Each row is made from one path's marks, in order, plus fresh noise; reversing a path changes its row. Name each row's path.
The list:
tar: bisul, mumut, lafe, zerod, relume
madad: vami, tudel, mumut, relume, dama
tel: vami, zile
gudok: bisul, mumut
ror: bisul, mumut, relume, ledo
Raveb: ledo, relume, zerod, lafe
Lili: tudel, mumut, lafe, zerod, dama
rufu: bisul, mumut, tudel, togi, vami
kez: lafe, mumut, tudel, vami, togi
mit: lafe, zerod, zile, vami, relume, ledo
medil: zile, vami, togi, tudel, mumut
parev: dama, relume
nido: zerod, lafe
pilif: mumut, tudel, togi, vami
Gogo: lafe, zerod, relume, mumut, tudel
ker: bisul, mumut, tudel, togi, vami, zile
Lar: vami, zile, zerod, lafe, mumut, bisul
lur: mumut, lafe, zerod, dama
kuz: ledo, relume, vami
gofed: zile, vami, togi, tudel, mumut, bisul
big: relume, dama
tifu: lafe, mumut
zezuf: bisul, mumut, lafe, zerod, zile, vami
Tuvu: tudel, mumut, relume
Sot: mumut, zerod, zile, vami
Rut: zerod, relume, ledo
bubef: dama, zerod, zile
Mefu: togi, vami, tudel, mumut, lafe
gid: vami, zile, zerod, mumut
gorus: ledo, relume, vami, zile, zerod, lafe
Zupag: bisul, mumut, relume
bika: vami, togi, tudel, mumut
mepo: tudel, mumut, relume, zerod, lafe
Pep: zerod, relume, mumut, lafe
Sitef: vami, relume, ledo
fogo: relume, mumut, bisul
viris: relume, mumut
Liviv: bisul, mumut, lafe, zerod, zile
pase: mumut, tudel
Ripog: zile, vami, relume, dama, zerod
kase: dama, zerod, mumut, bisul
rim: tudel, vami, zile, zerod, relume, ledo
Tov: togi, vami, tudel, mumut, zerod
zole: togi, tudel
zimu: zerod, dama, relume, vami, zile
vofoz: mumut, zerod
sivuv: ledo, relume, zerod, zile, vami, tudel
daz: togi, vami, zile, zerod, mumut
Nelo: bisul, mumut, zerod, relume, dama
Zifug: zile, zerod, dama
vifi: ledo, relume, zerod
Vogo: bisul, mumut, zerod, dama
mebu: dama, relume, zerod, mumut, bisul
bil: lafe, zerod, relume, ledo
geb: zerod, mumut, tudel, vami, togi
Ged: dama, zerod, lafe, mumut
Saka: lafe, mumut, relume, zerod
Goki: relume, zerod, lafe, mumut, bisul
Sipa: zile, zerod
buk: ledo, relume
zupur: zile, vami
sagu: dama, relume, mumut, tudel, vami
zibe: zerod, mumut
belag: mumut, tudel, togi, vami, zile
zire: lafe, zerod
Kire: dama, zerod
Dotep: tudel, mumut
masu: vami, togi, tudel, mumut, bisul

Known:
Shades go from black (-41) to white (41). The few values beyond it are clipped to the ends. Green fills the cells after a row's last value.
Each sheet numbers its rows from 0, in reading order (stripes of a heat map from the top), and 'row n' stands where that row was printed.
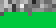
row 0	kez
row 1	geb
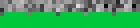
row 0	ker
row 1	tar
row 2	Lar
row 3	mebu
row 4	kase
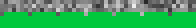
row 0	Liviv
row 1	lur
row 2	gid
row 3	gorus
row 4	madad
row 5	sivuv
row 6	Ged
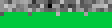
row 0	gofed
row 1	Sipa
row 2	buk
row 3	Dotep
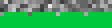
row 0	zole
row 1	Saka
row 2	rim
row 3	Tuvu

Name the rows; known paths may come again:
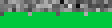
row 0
Liviv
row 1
Dotep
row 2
Zifug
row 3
vifi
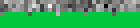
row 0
gudok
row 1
kez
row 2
Raveb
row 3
mebu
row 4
ker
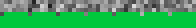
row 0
gofed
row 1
kase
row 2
Lar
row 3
tar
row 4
Saka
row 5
buk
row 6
Tuvu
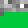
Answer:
bika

